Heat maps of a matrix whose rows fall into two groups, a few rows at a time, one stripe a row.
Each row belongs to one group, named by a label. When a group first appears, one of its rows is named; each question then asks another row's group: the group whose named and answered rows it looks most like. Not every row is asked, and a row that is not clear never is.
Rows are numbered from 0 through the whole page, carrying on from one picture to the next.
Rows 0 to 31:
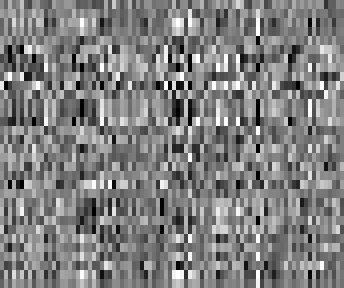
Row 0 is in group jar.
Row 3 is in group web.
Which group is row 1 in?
web
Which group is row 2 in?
web
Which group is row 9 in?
jar
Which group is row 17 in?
web
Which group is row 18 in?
jar
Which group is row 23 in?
jar
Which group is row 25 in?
jar
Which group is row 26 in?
web
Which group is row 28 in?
web
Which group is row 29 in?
jar
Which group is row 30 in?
web
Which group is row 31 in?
web
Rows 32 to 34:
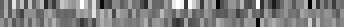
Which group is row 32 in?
web
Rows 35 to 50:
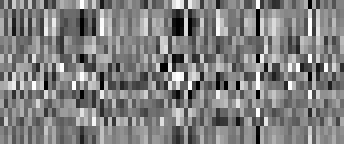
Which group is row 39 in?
jar
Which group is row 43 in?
web
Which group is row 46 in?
jar
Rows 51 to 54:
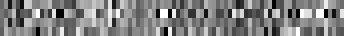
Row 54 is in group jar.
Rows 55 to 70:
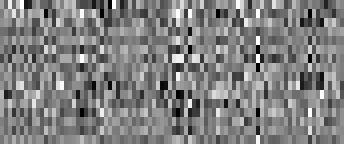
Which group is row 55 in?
jar
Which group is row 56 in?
web
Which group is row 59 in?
web
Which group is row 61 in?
web
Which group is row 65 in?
jar
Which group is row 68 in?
jar
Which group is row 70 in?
web
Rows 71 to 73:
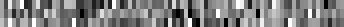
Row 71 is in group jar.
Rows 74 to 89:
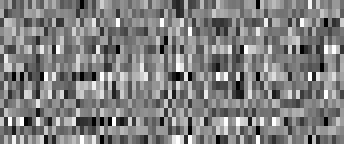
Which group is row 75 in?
jar
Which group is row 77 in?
web
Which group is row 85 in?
jar
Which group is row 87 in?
jar
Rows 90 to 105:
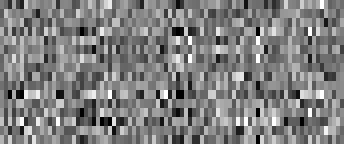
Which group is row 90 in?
jar
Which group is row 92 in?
jar
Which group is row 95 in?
jar
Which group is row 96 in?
web
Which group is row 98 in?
jar
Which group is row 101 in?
jar
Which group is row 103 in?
jar
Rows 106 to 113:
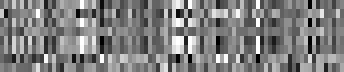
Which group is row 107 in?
jar
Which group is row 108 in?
web
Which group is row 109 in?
jar
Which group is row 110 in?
web
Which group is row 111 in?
web
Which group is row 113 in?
jar
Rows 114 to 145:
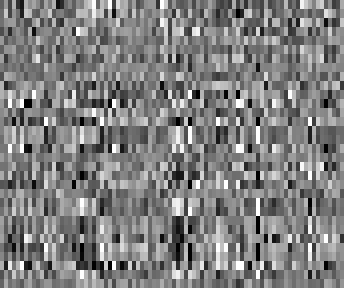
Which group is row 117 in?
web
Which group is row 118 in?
jar
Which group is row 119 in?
jar
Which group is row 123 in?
jar
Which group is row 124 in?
web
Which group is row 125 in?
jar
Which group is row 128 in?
web
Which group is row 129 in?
web
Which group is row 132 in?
jar
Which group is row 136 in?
web
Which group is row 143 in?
jar
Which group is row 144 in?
web
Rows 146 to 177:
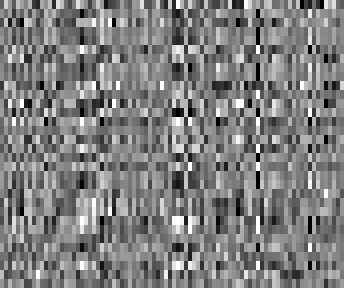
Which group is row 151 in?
web
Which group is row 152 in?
jar
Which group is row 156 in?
web
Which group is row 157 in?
jar
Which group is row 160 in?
web
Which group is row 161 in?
jar
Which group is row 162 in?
web
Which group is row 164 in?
web
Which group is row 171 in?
web
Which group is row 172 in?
jar
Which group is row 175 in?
web
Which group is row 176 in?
jar
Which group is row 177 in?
jar
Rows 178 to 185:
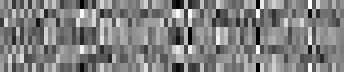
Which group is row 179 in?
web
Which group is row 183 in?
web
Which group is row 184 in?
jar
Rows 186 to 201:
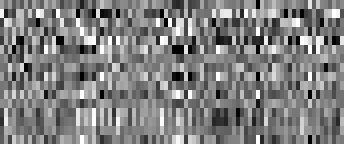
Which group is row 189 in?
web
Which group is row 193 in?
jar
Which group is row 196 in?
web
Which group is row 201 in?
web
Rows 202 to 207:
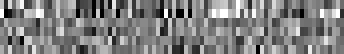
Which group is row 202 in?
jar
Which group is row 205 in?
jar
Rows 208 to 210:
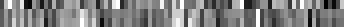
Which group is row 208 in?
jar
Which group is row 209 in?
web
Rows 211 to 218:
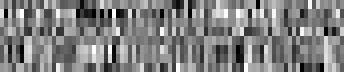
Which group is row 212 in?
jar
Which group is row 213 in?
jar
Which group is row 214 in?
jar
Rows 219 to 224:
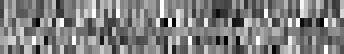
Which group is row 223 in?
web
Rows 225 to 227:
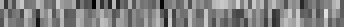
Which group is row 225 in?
jar
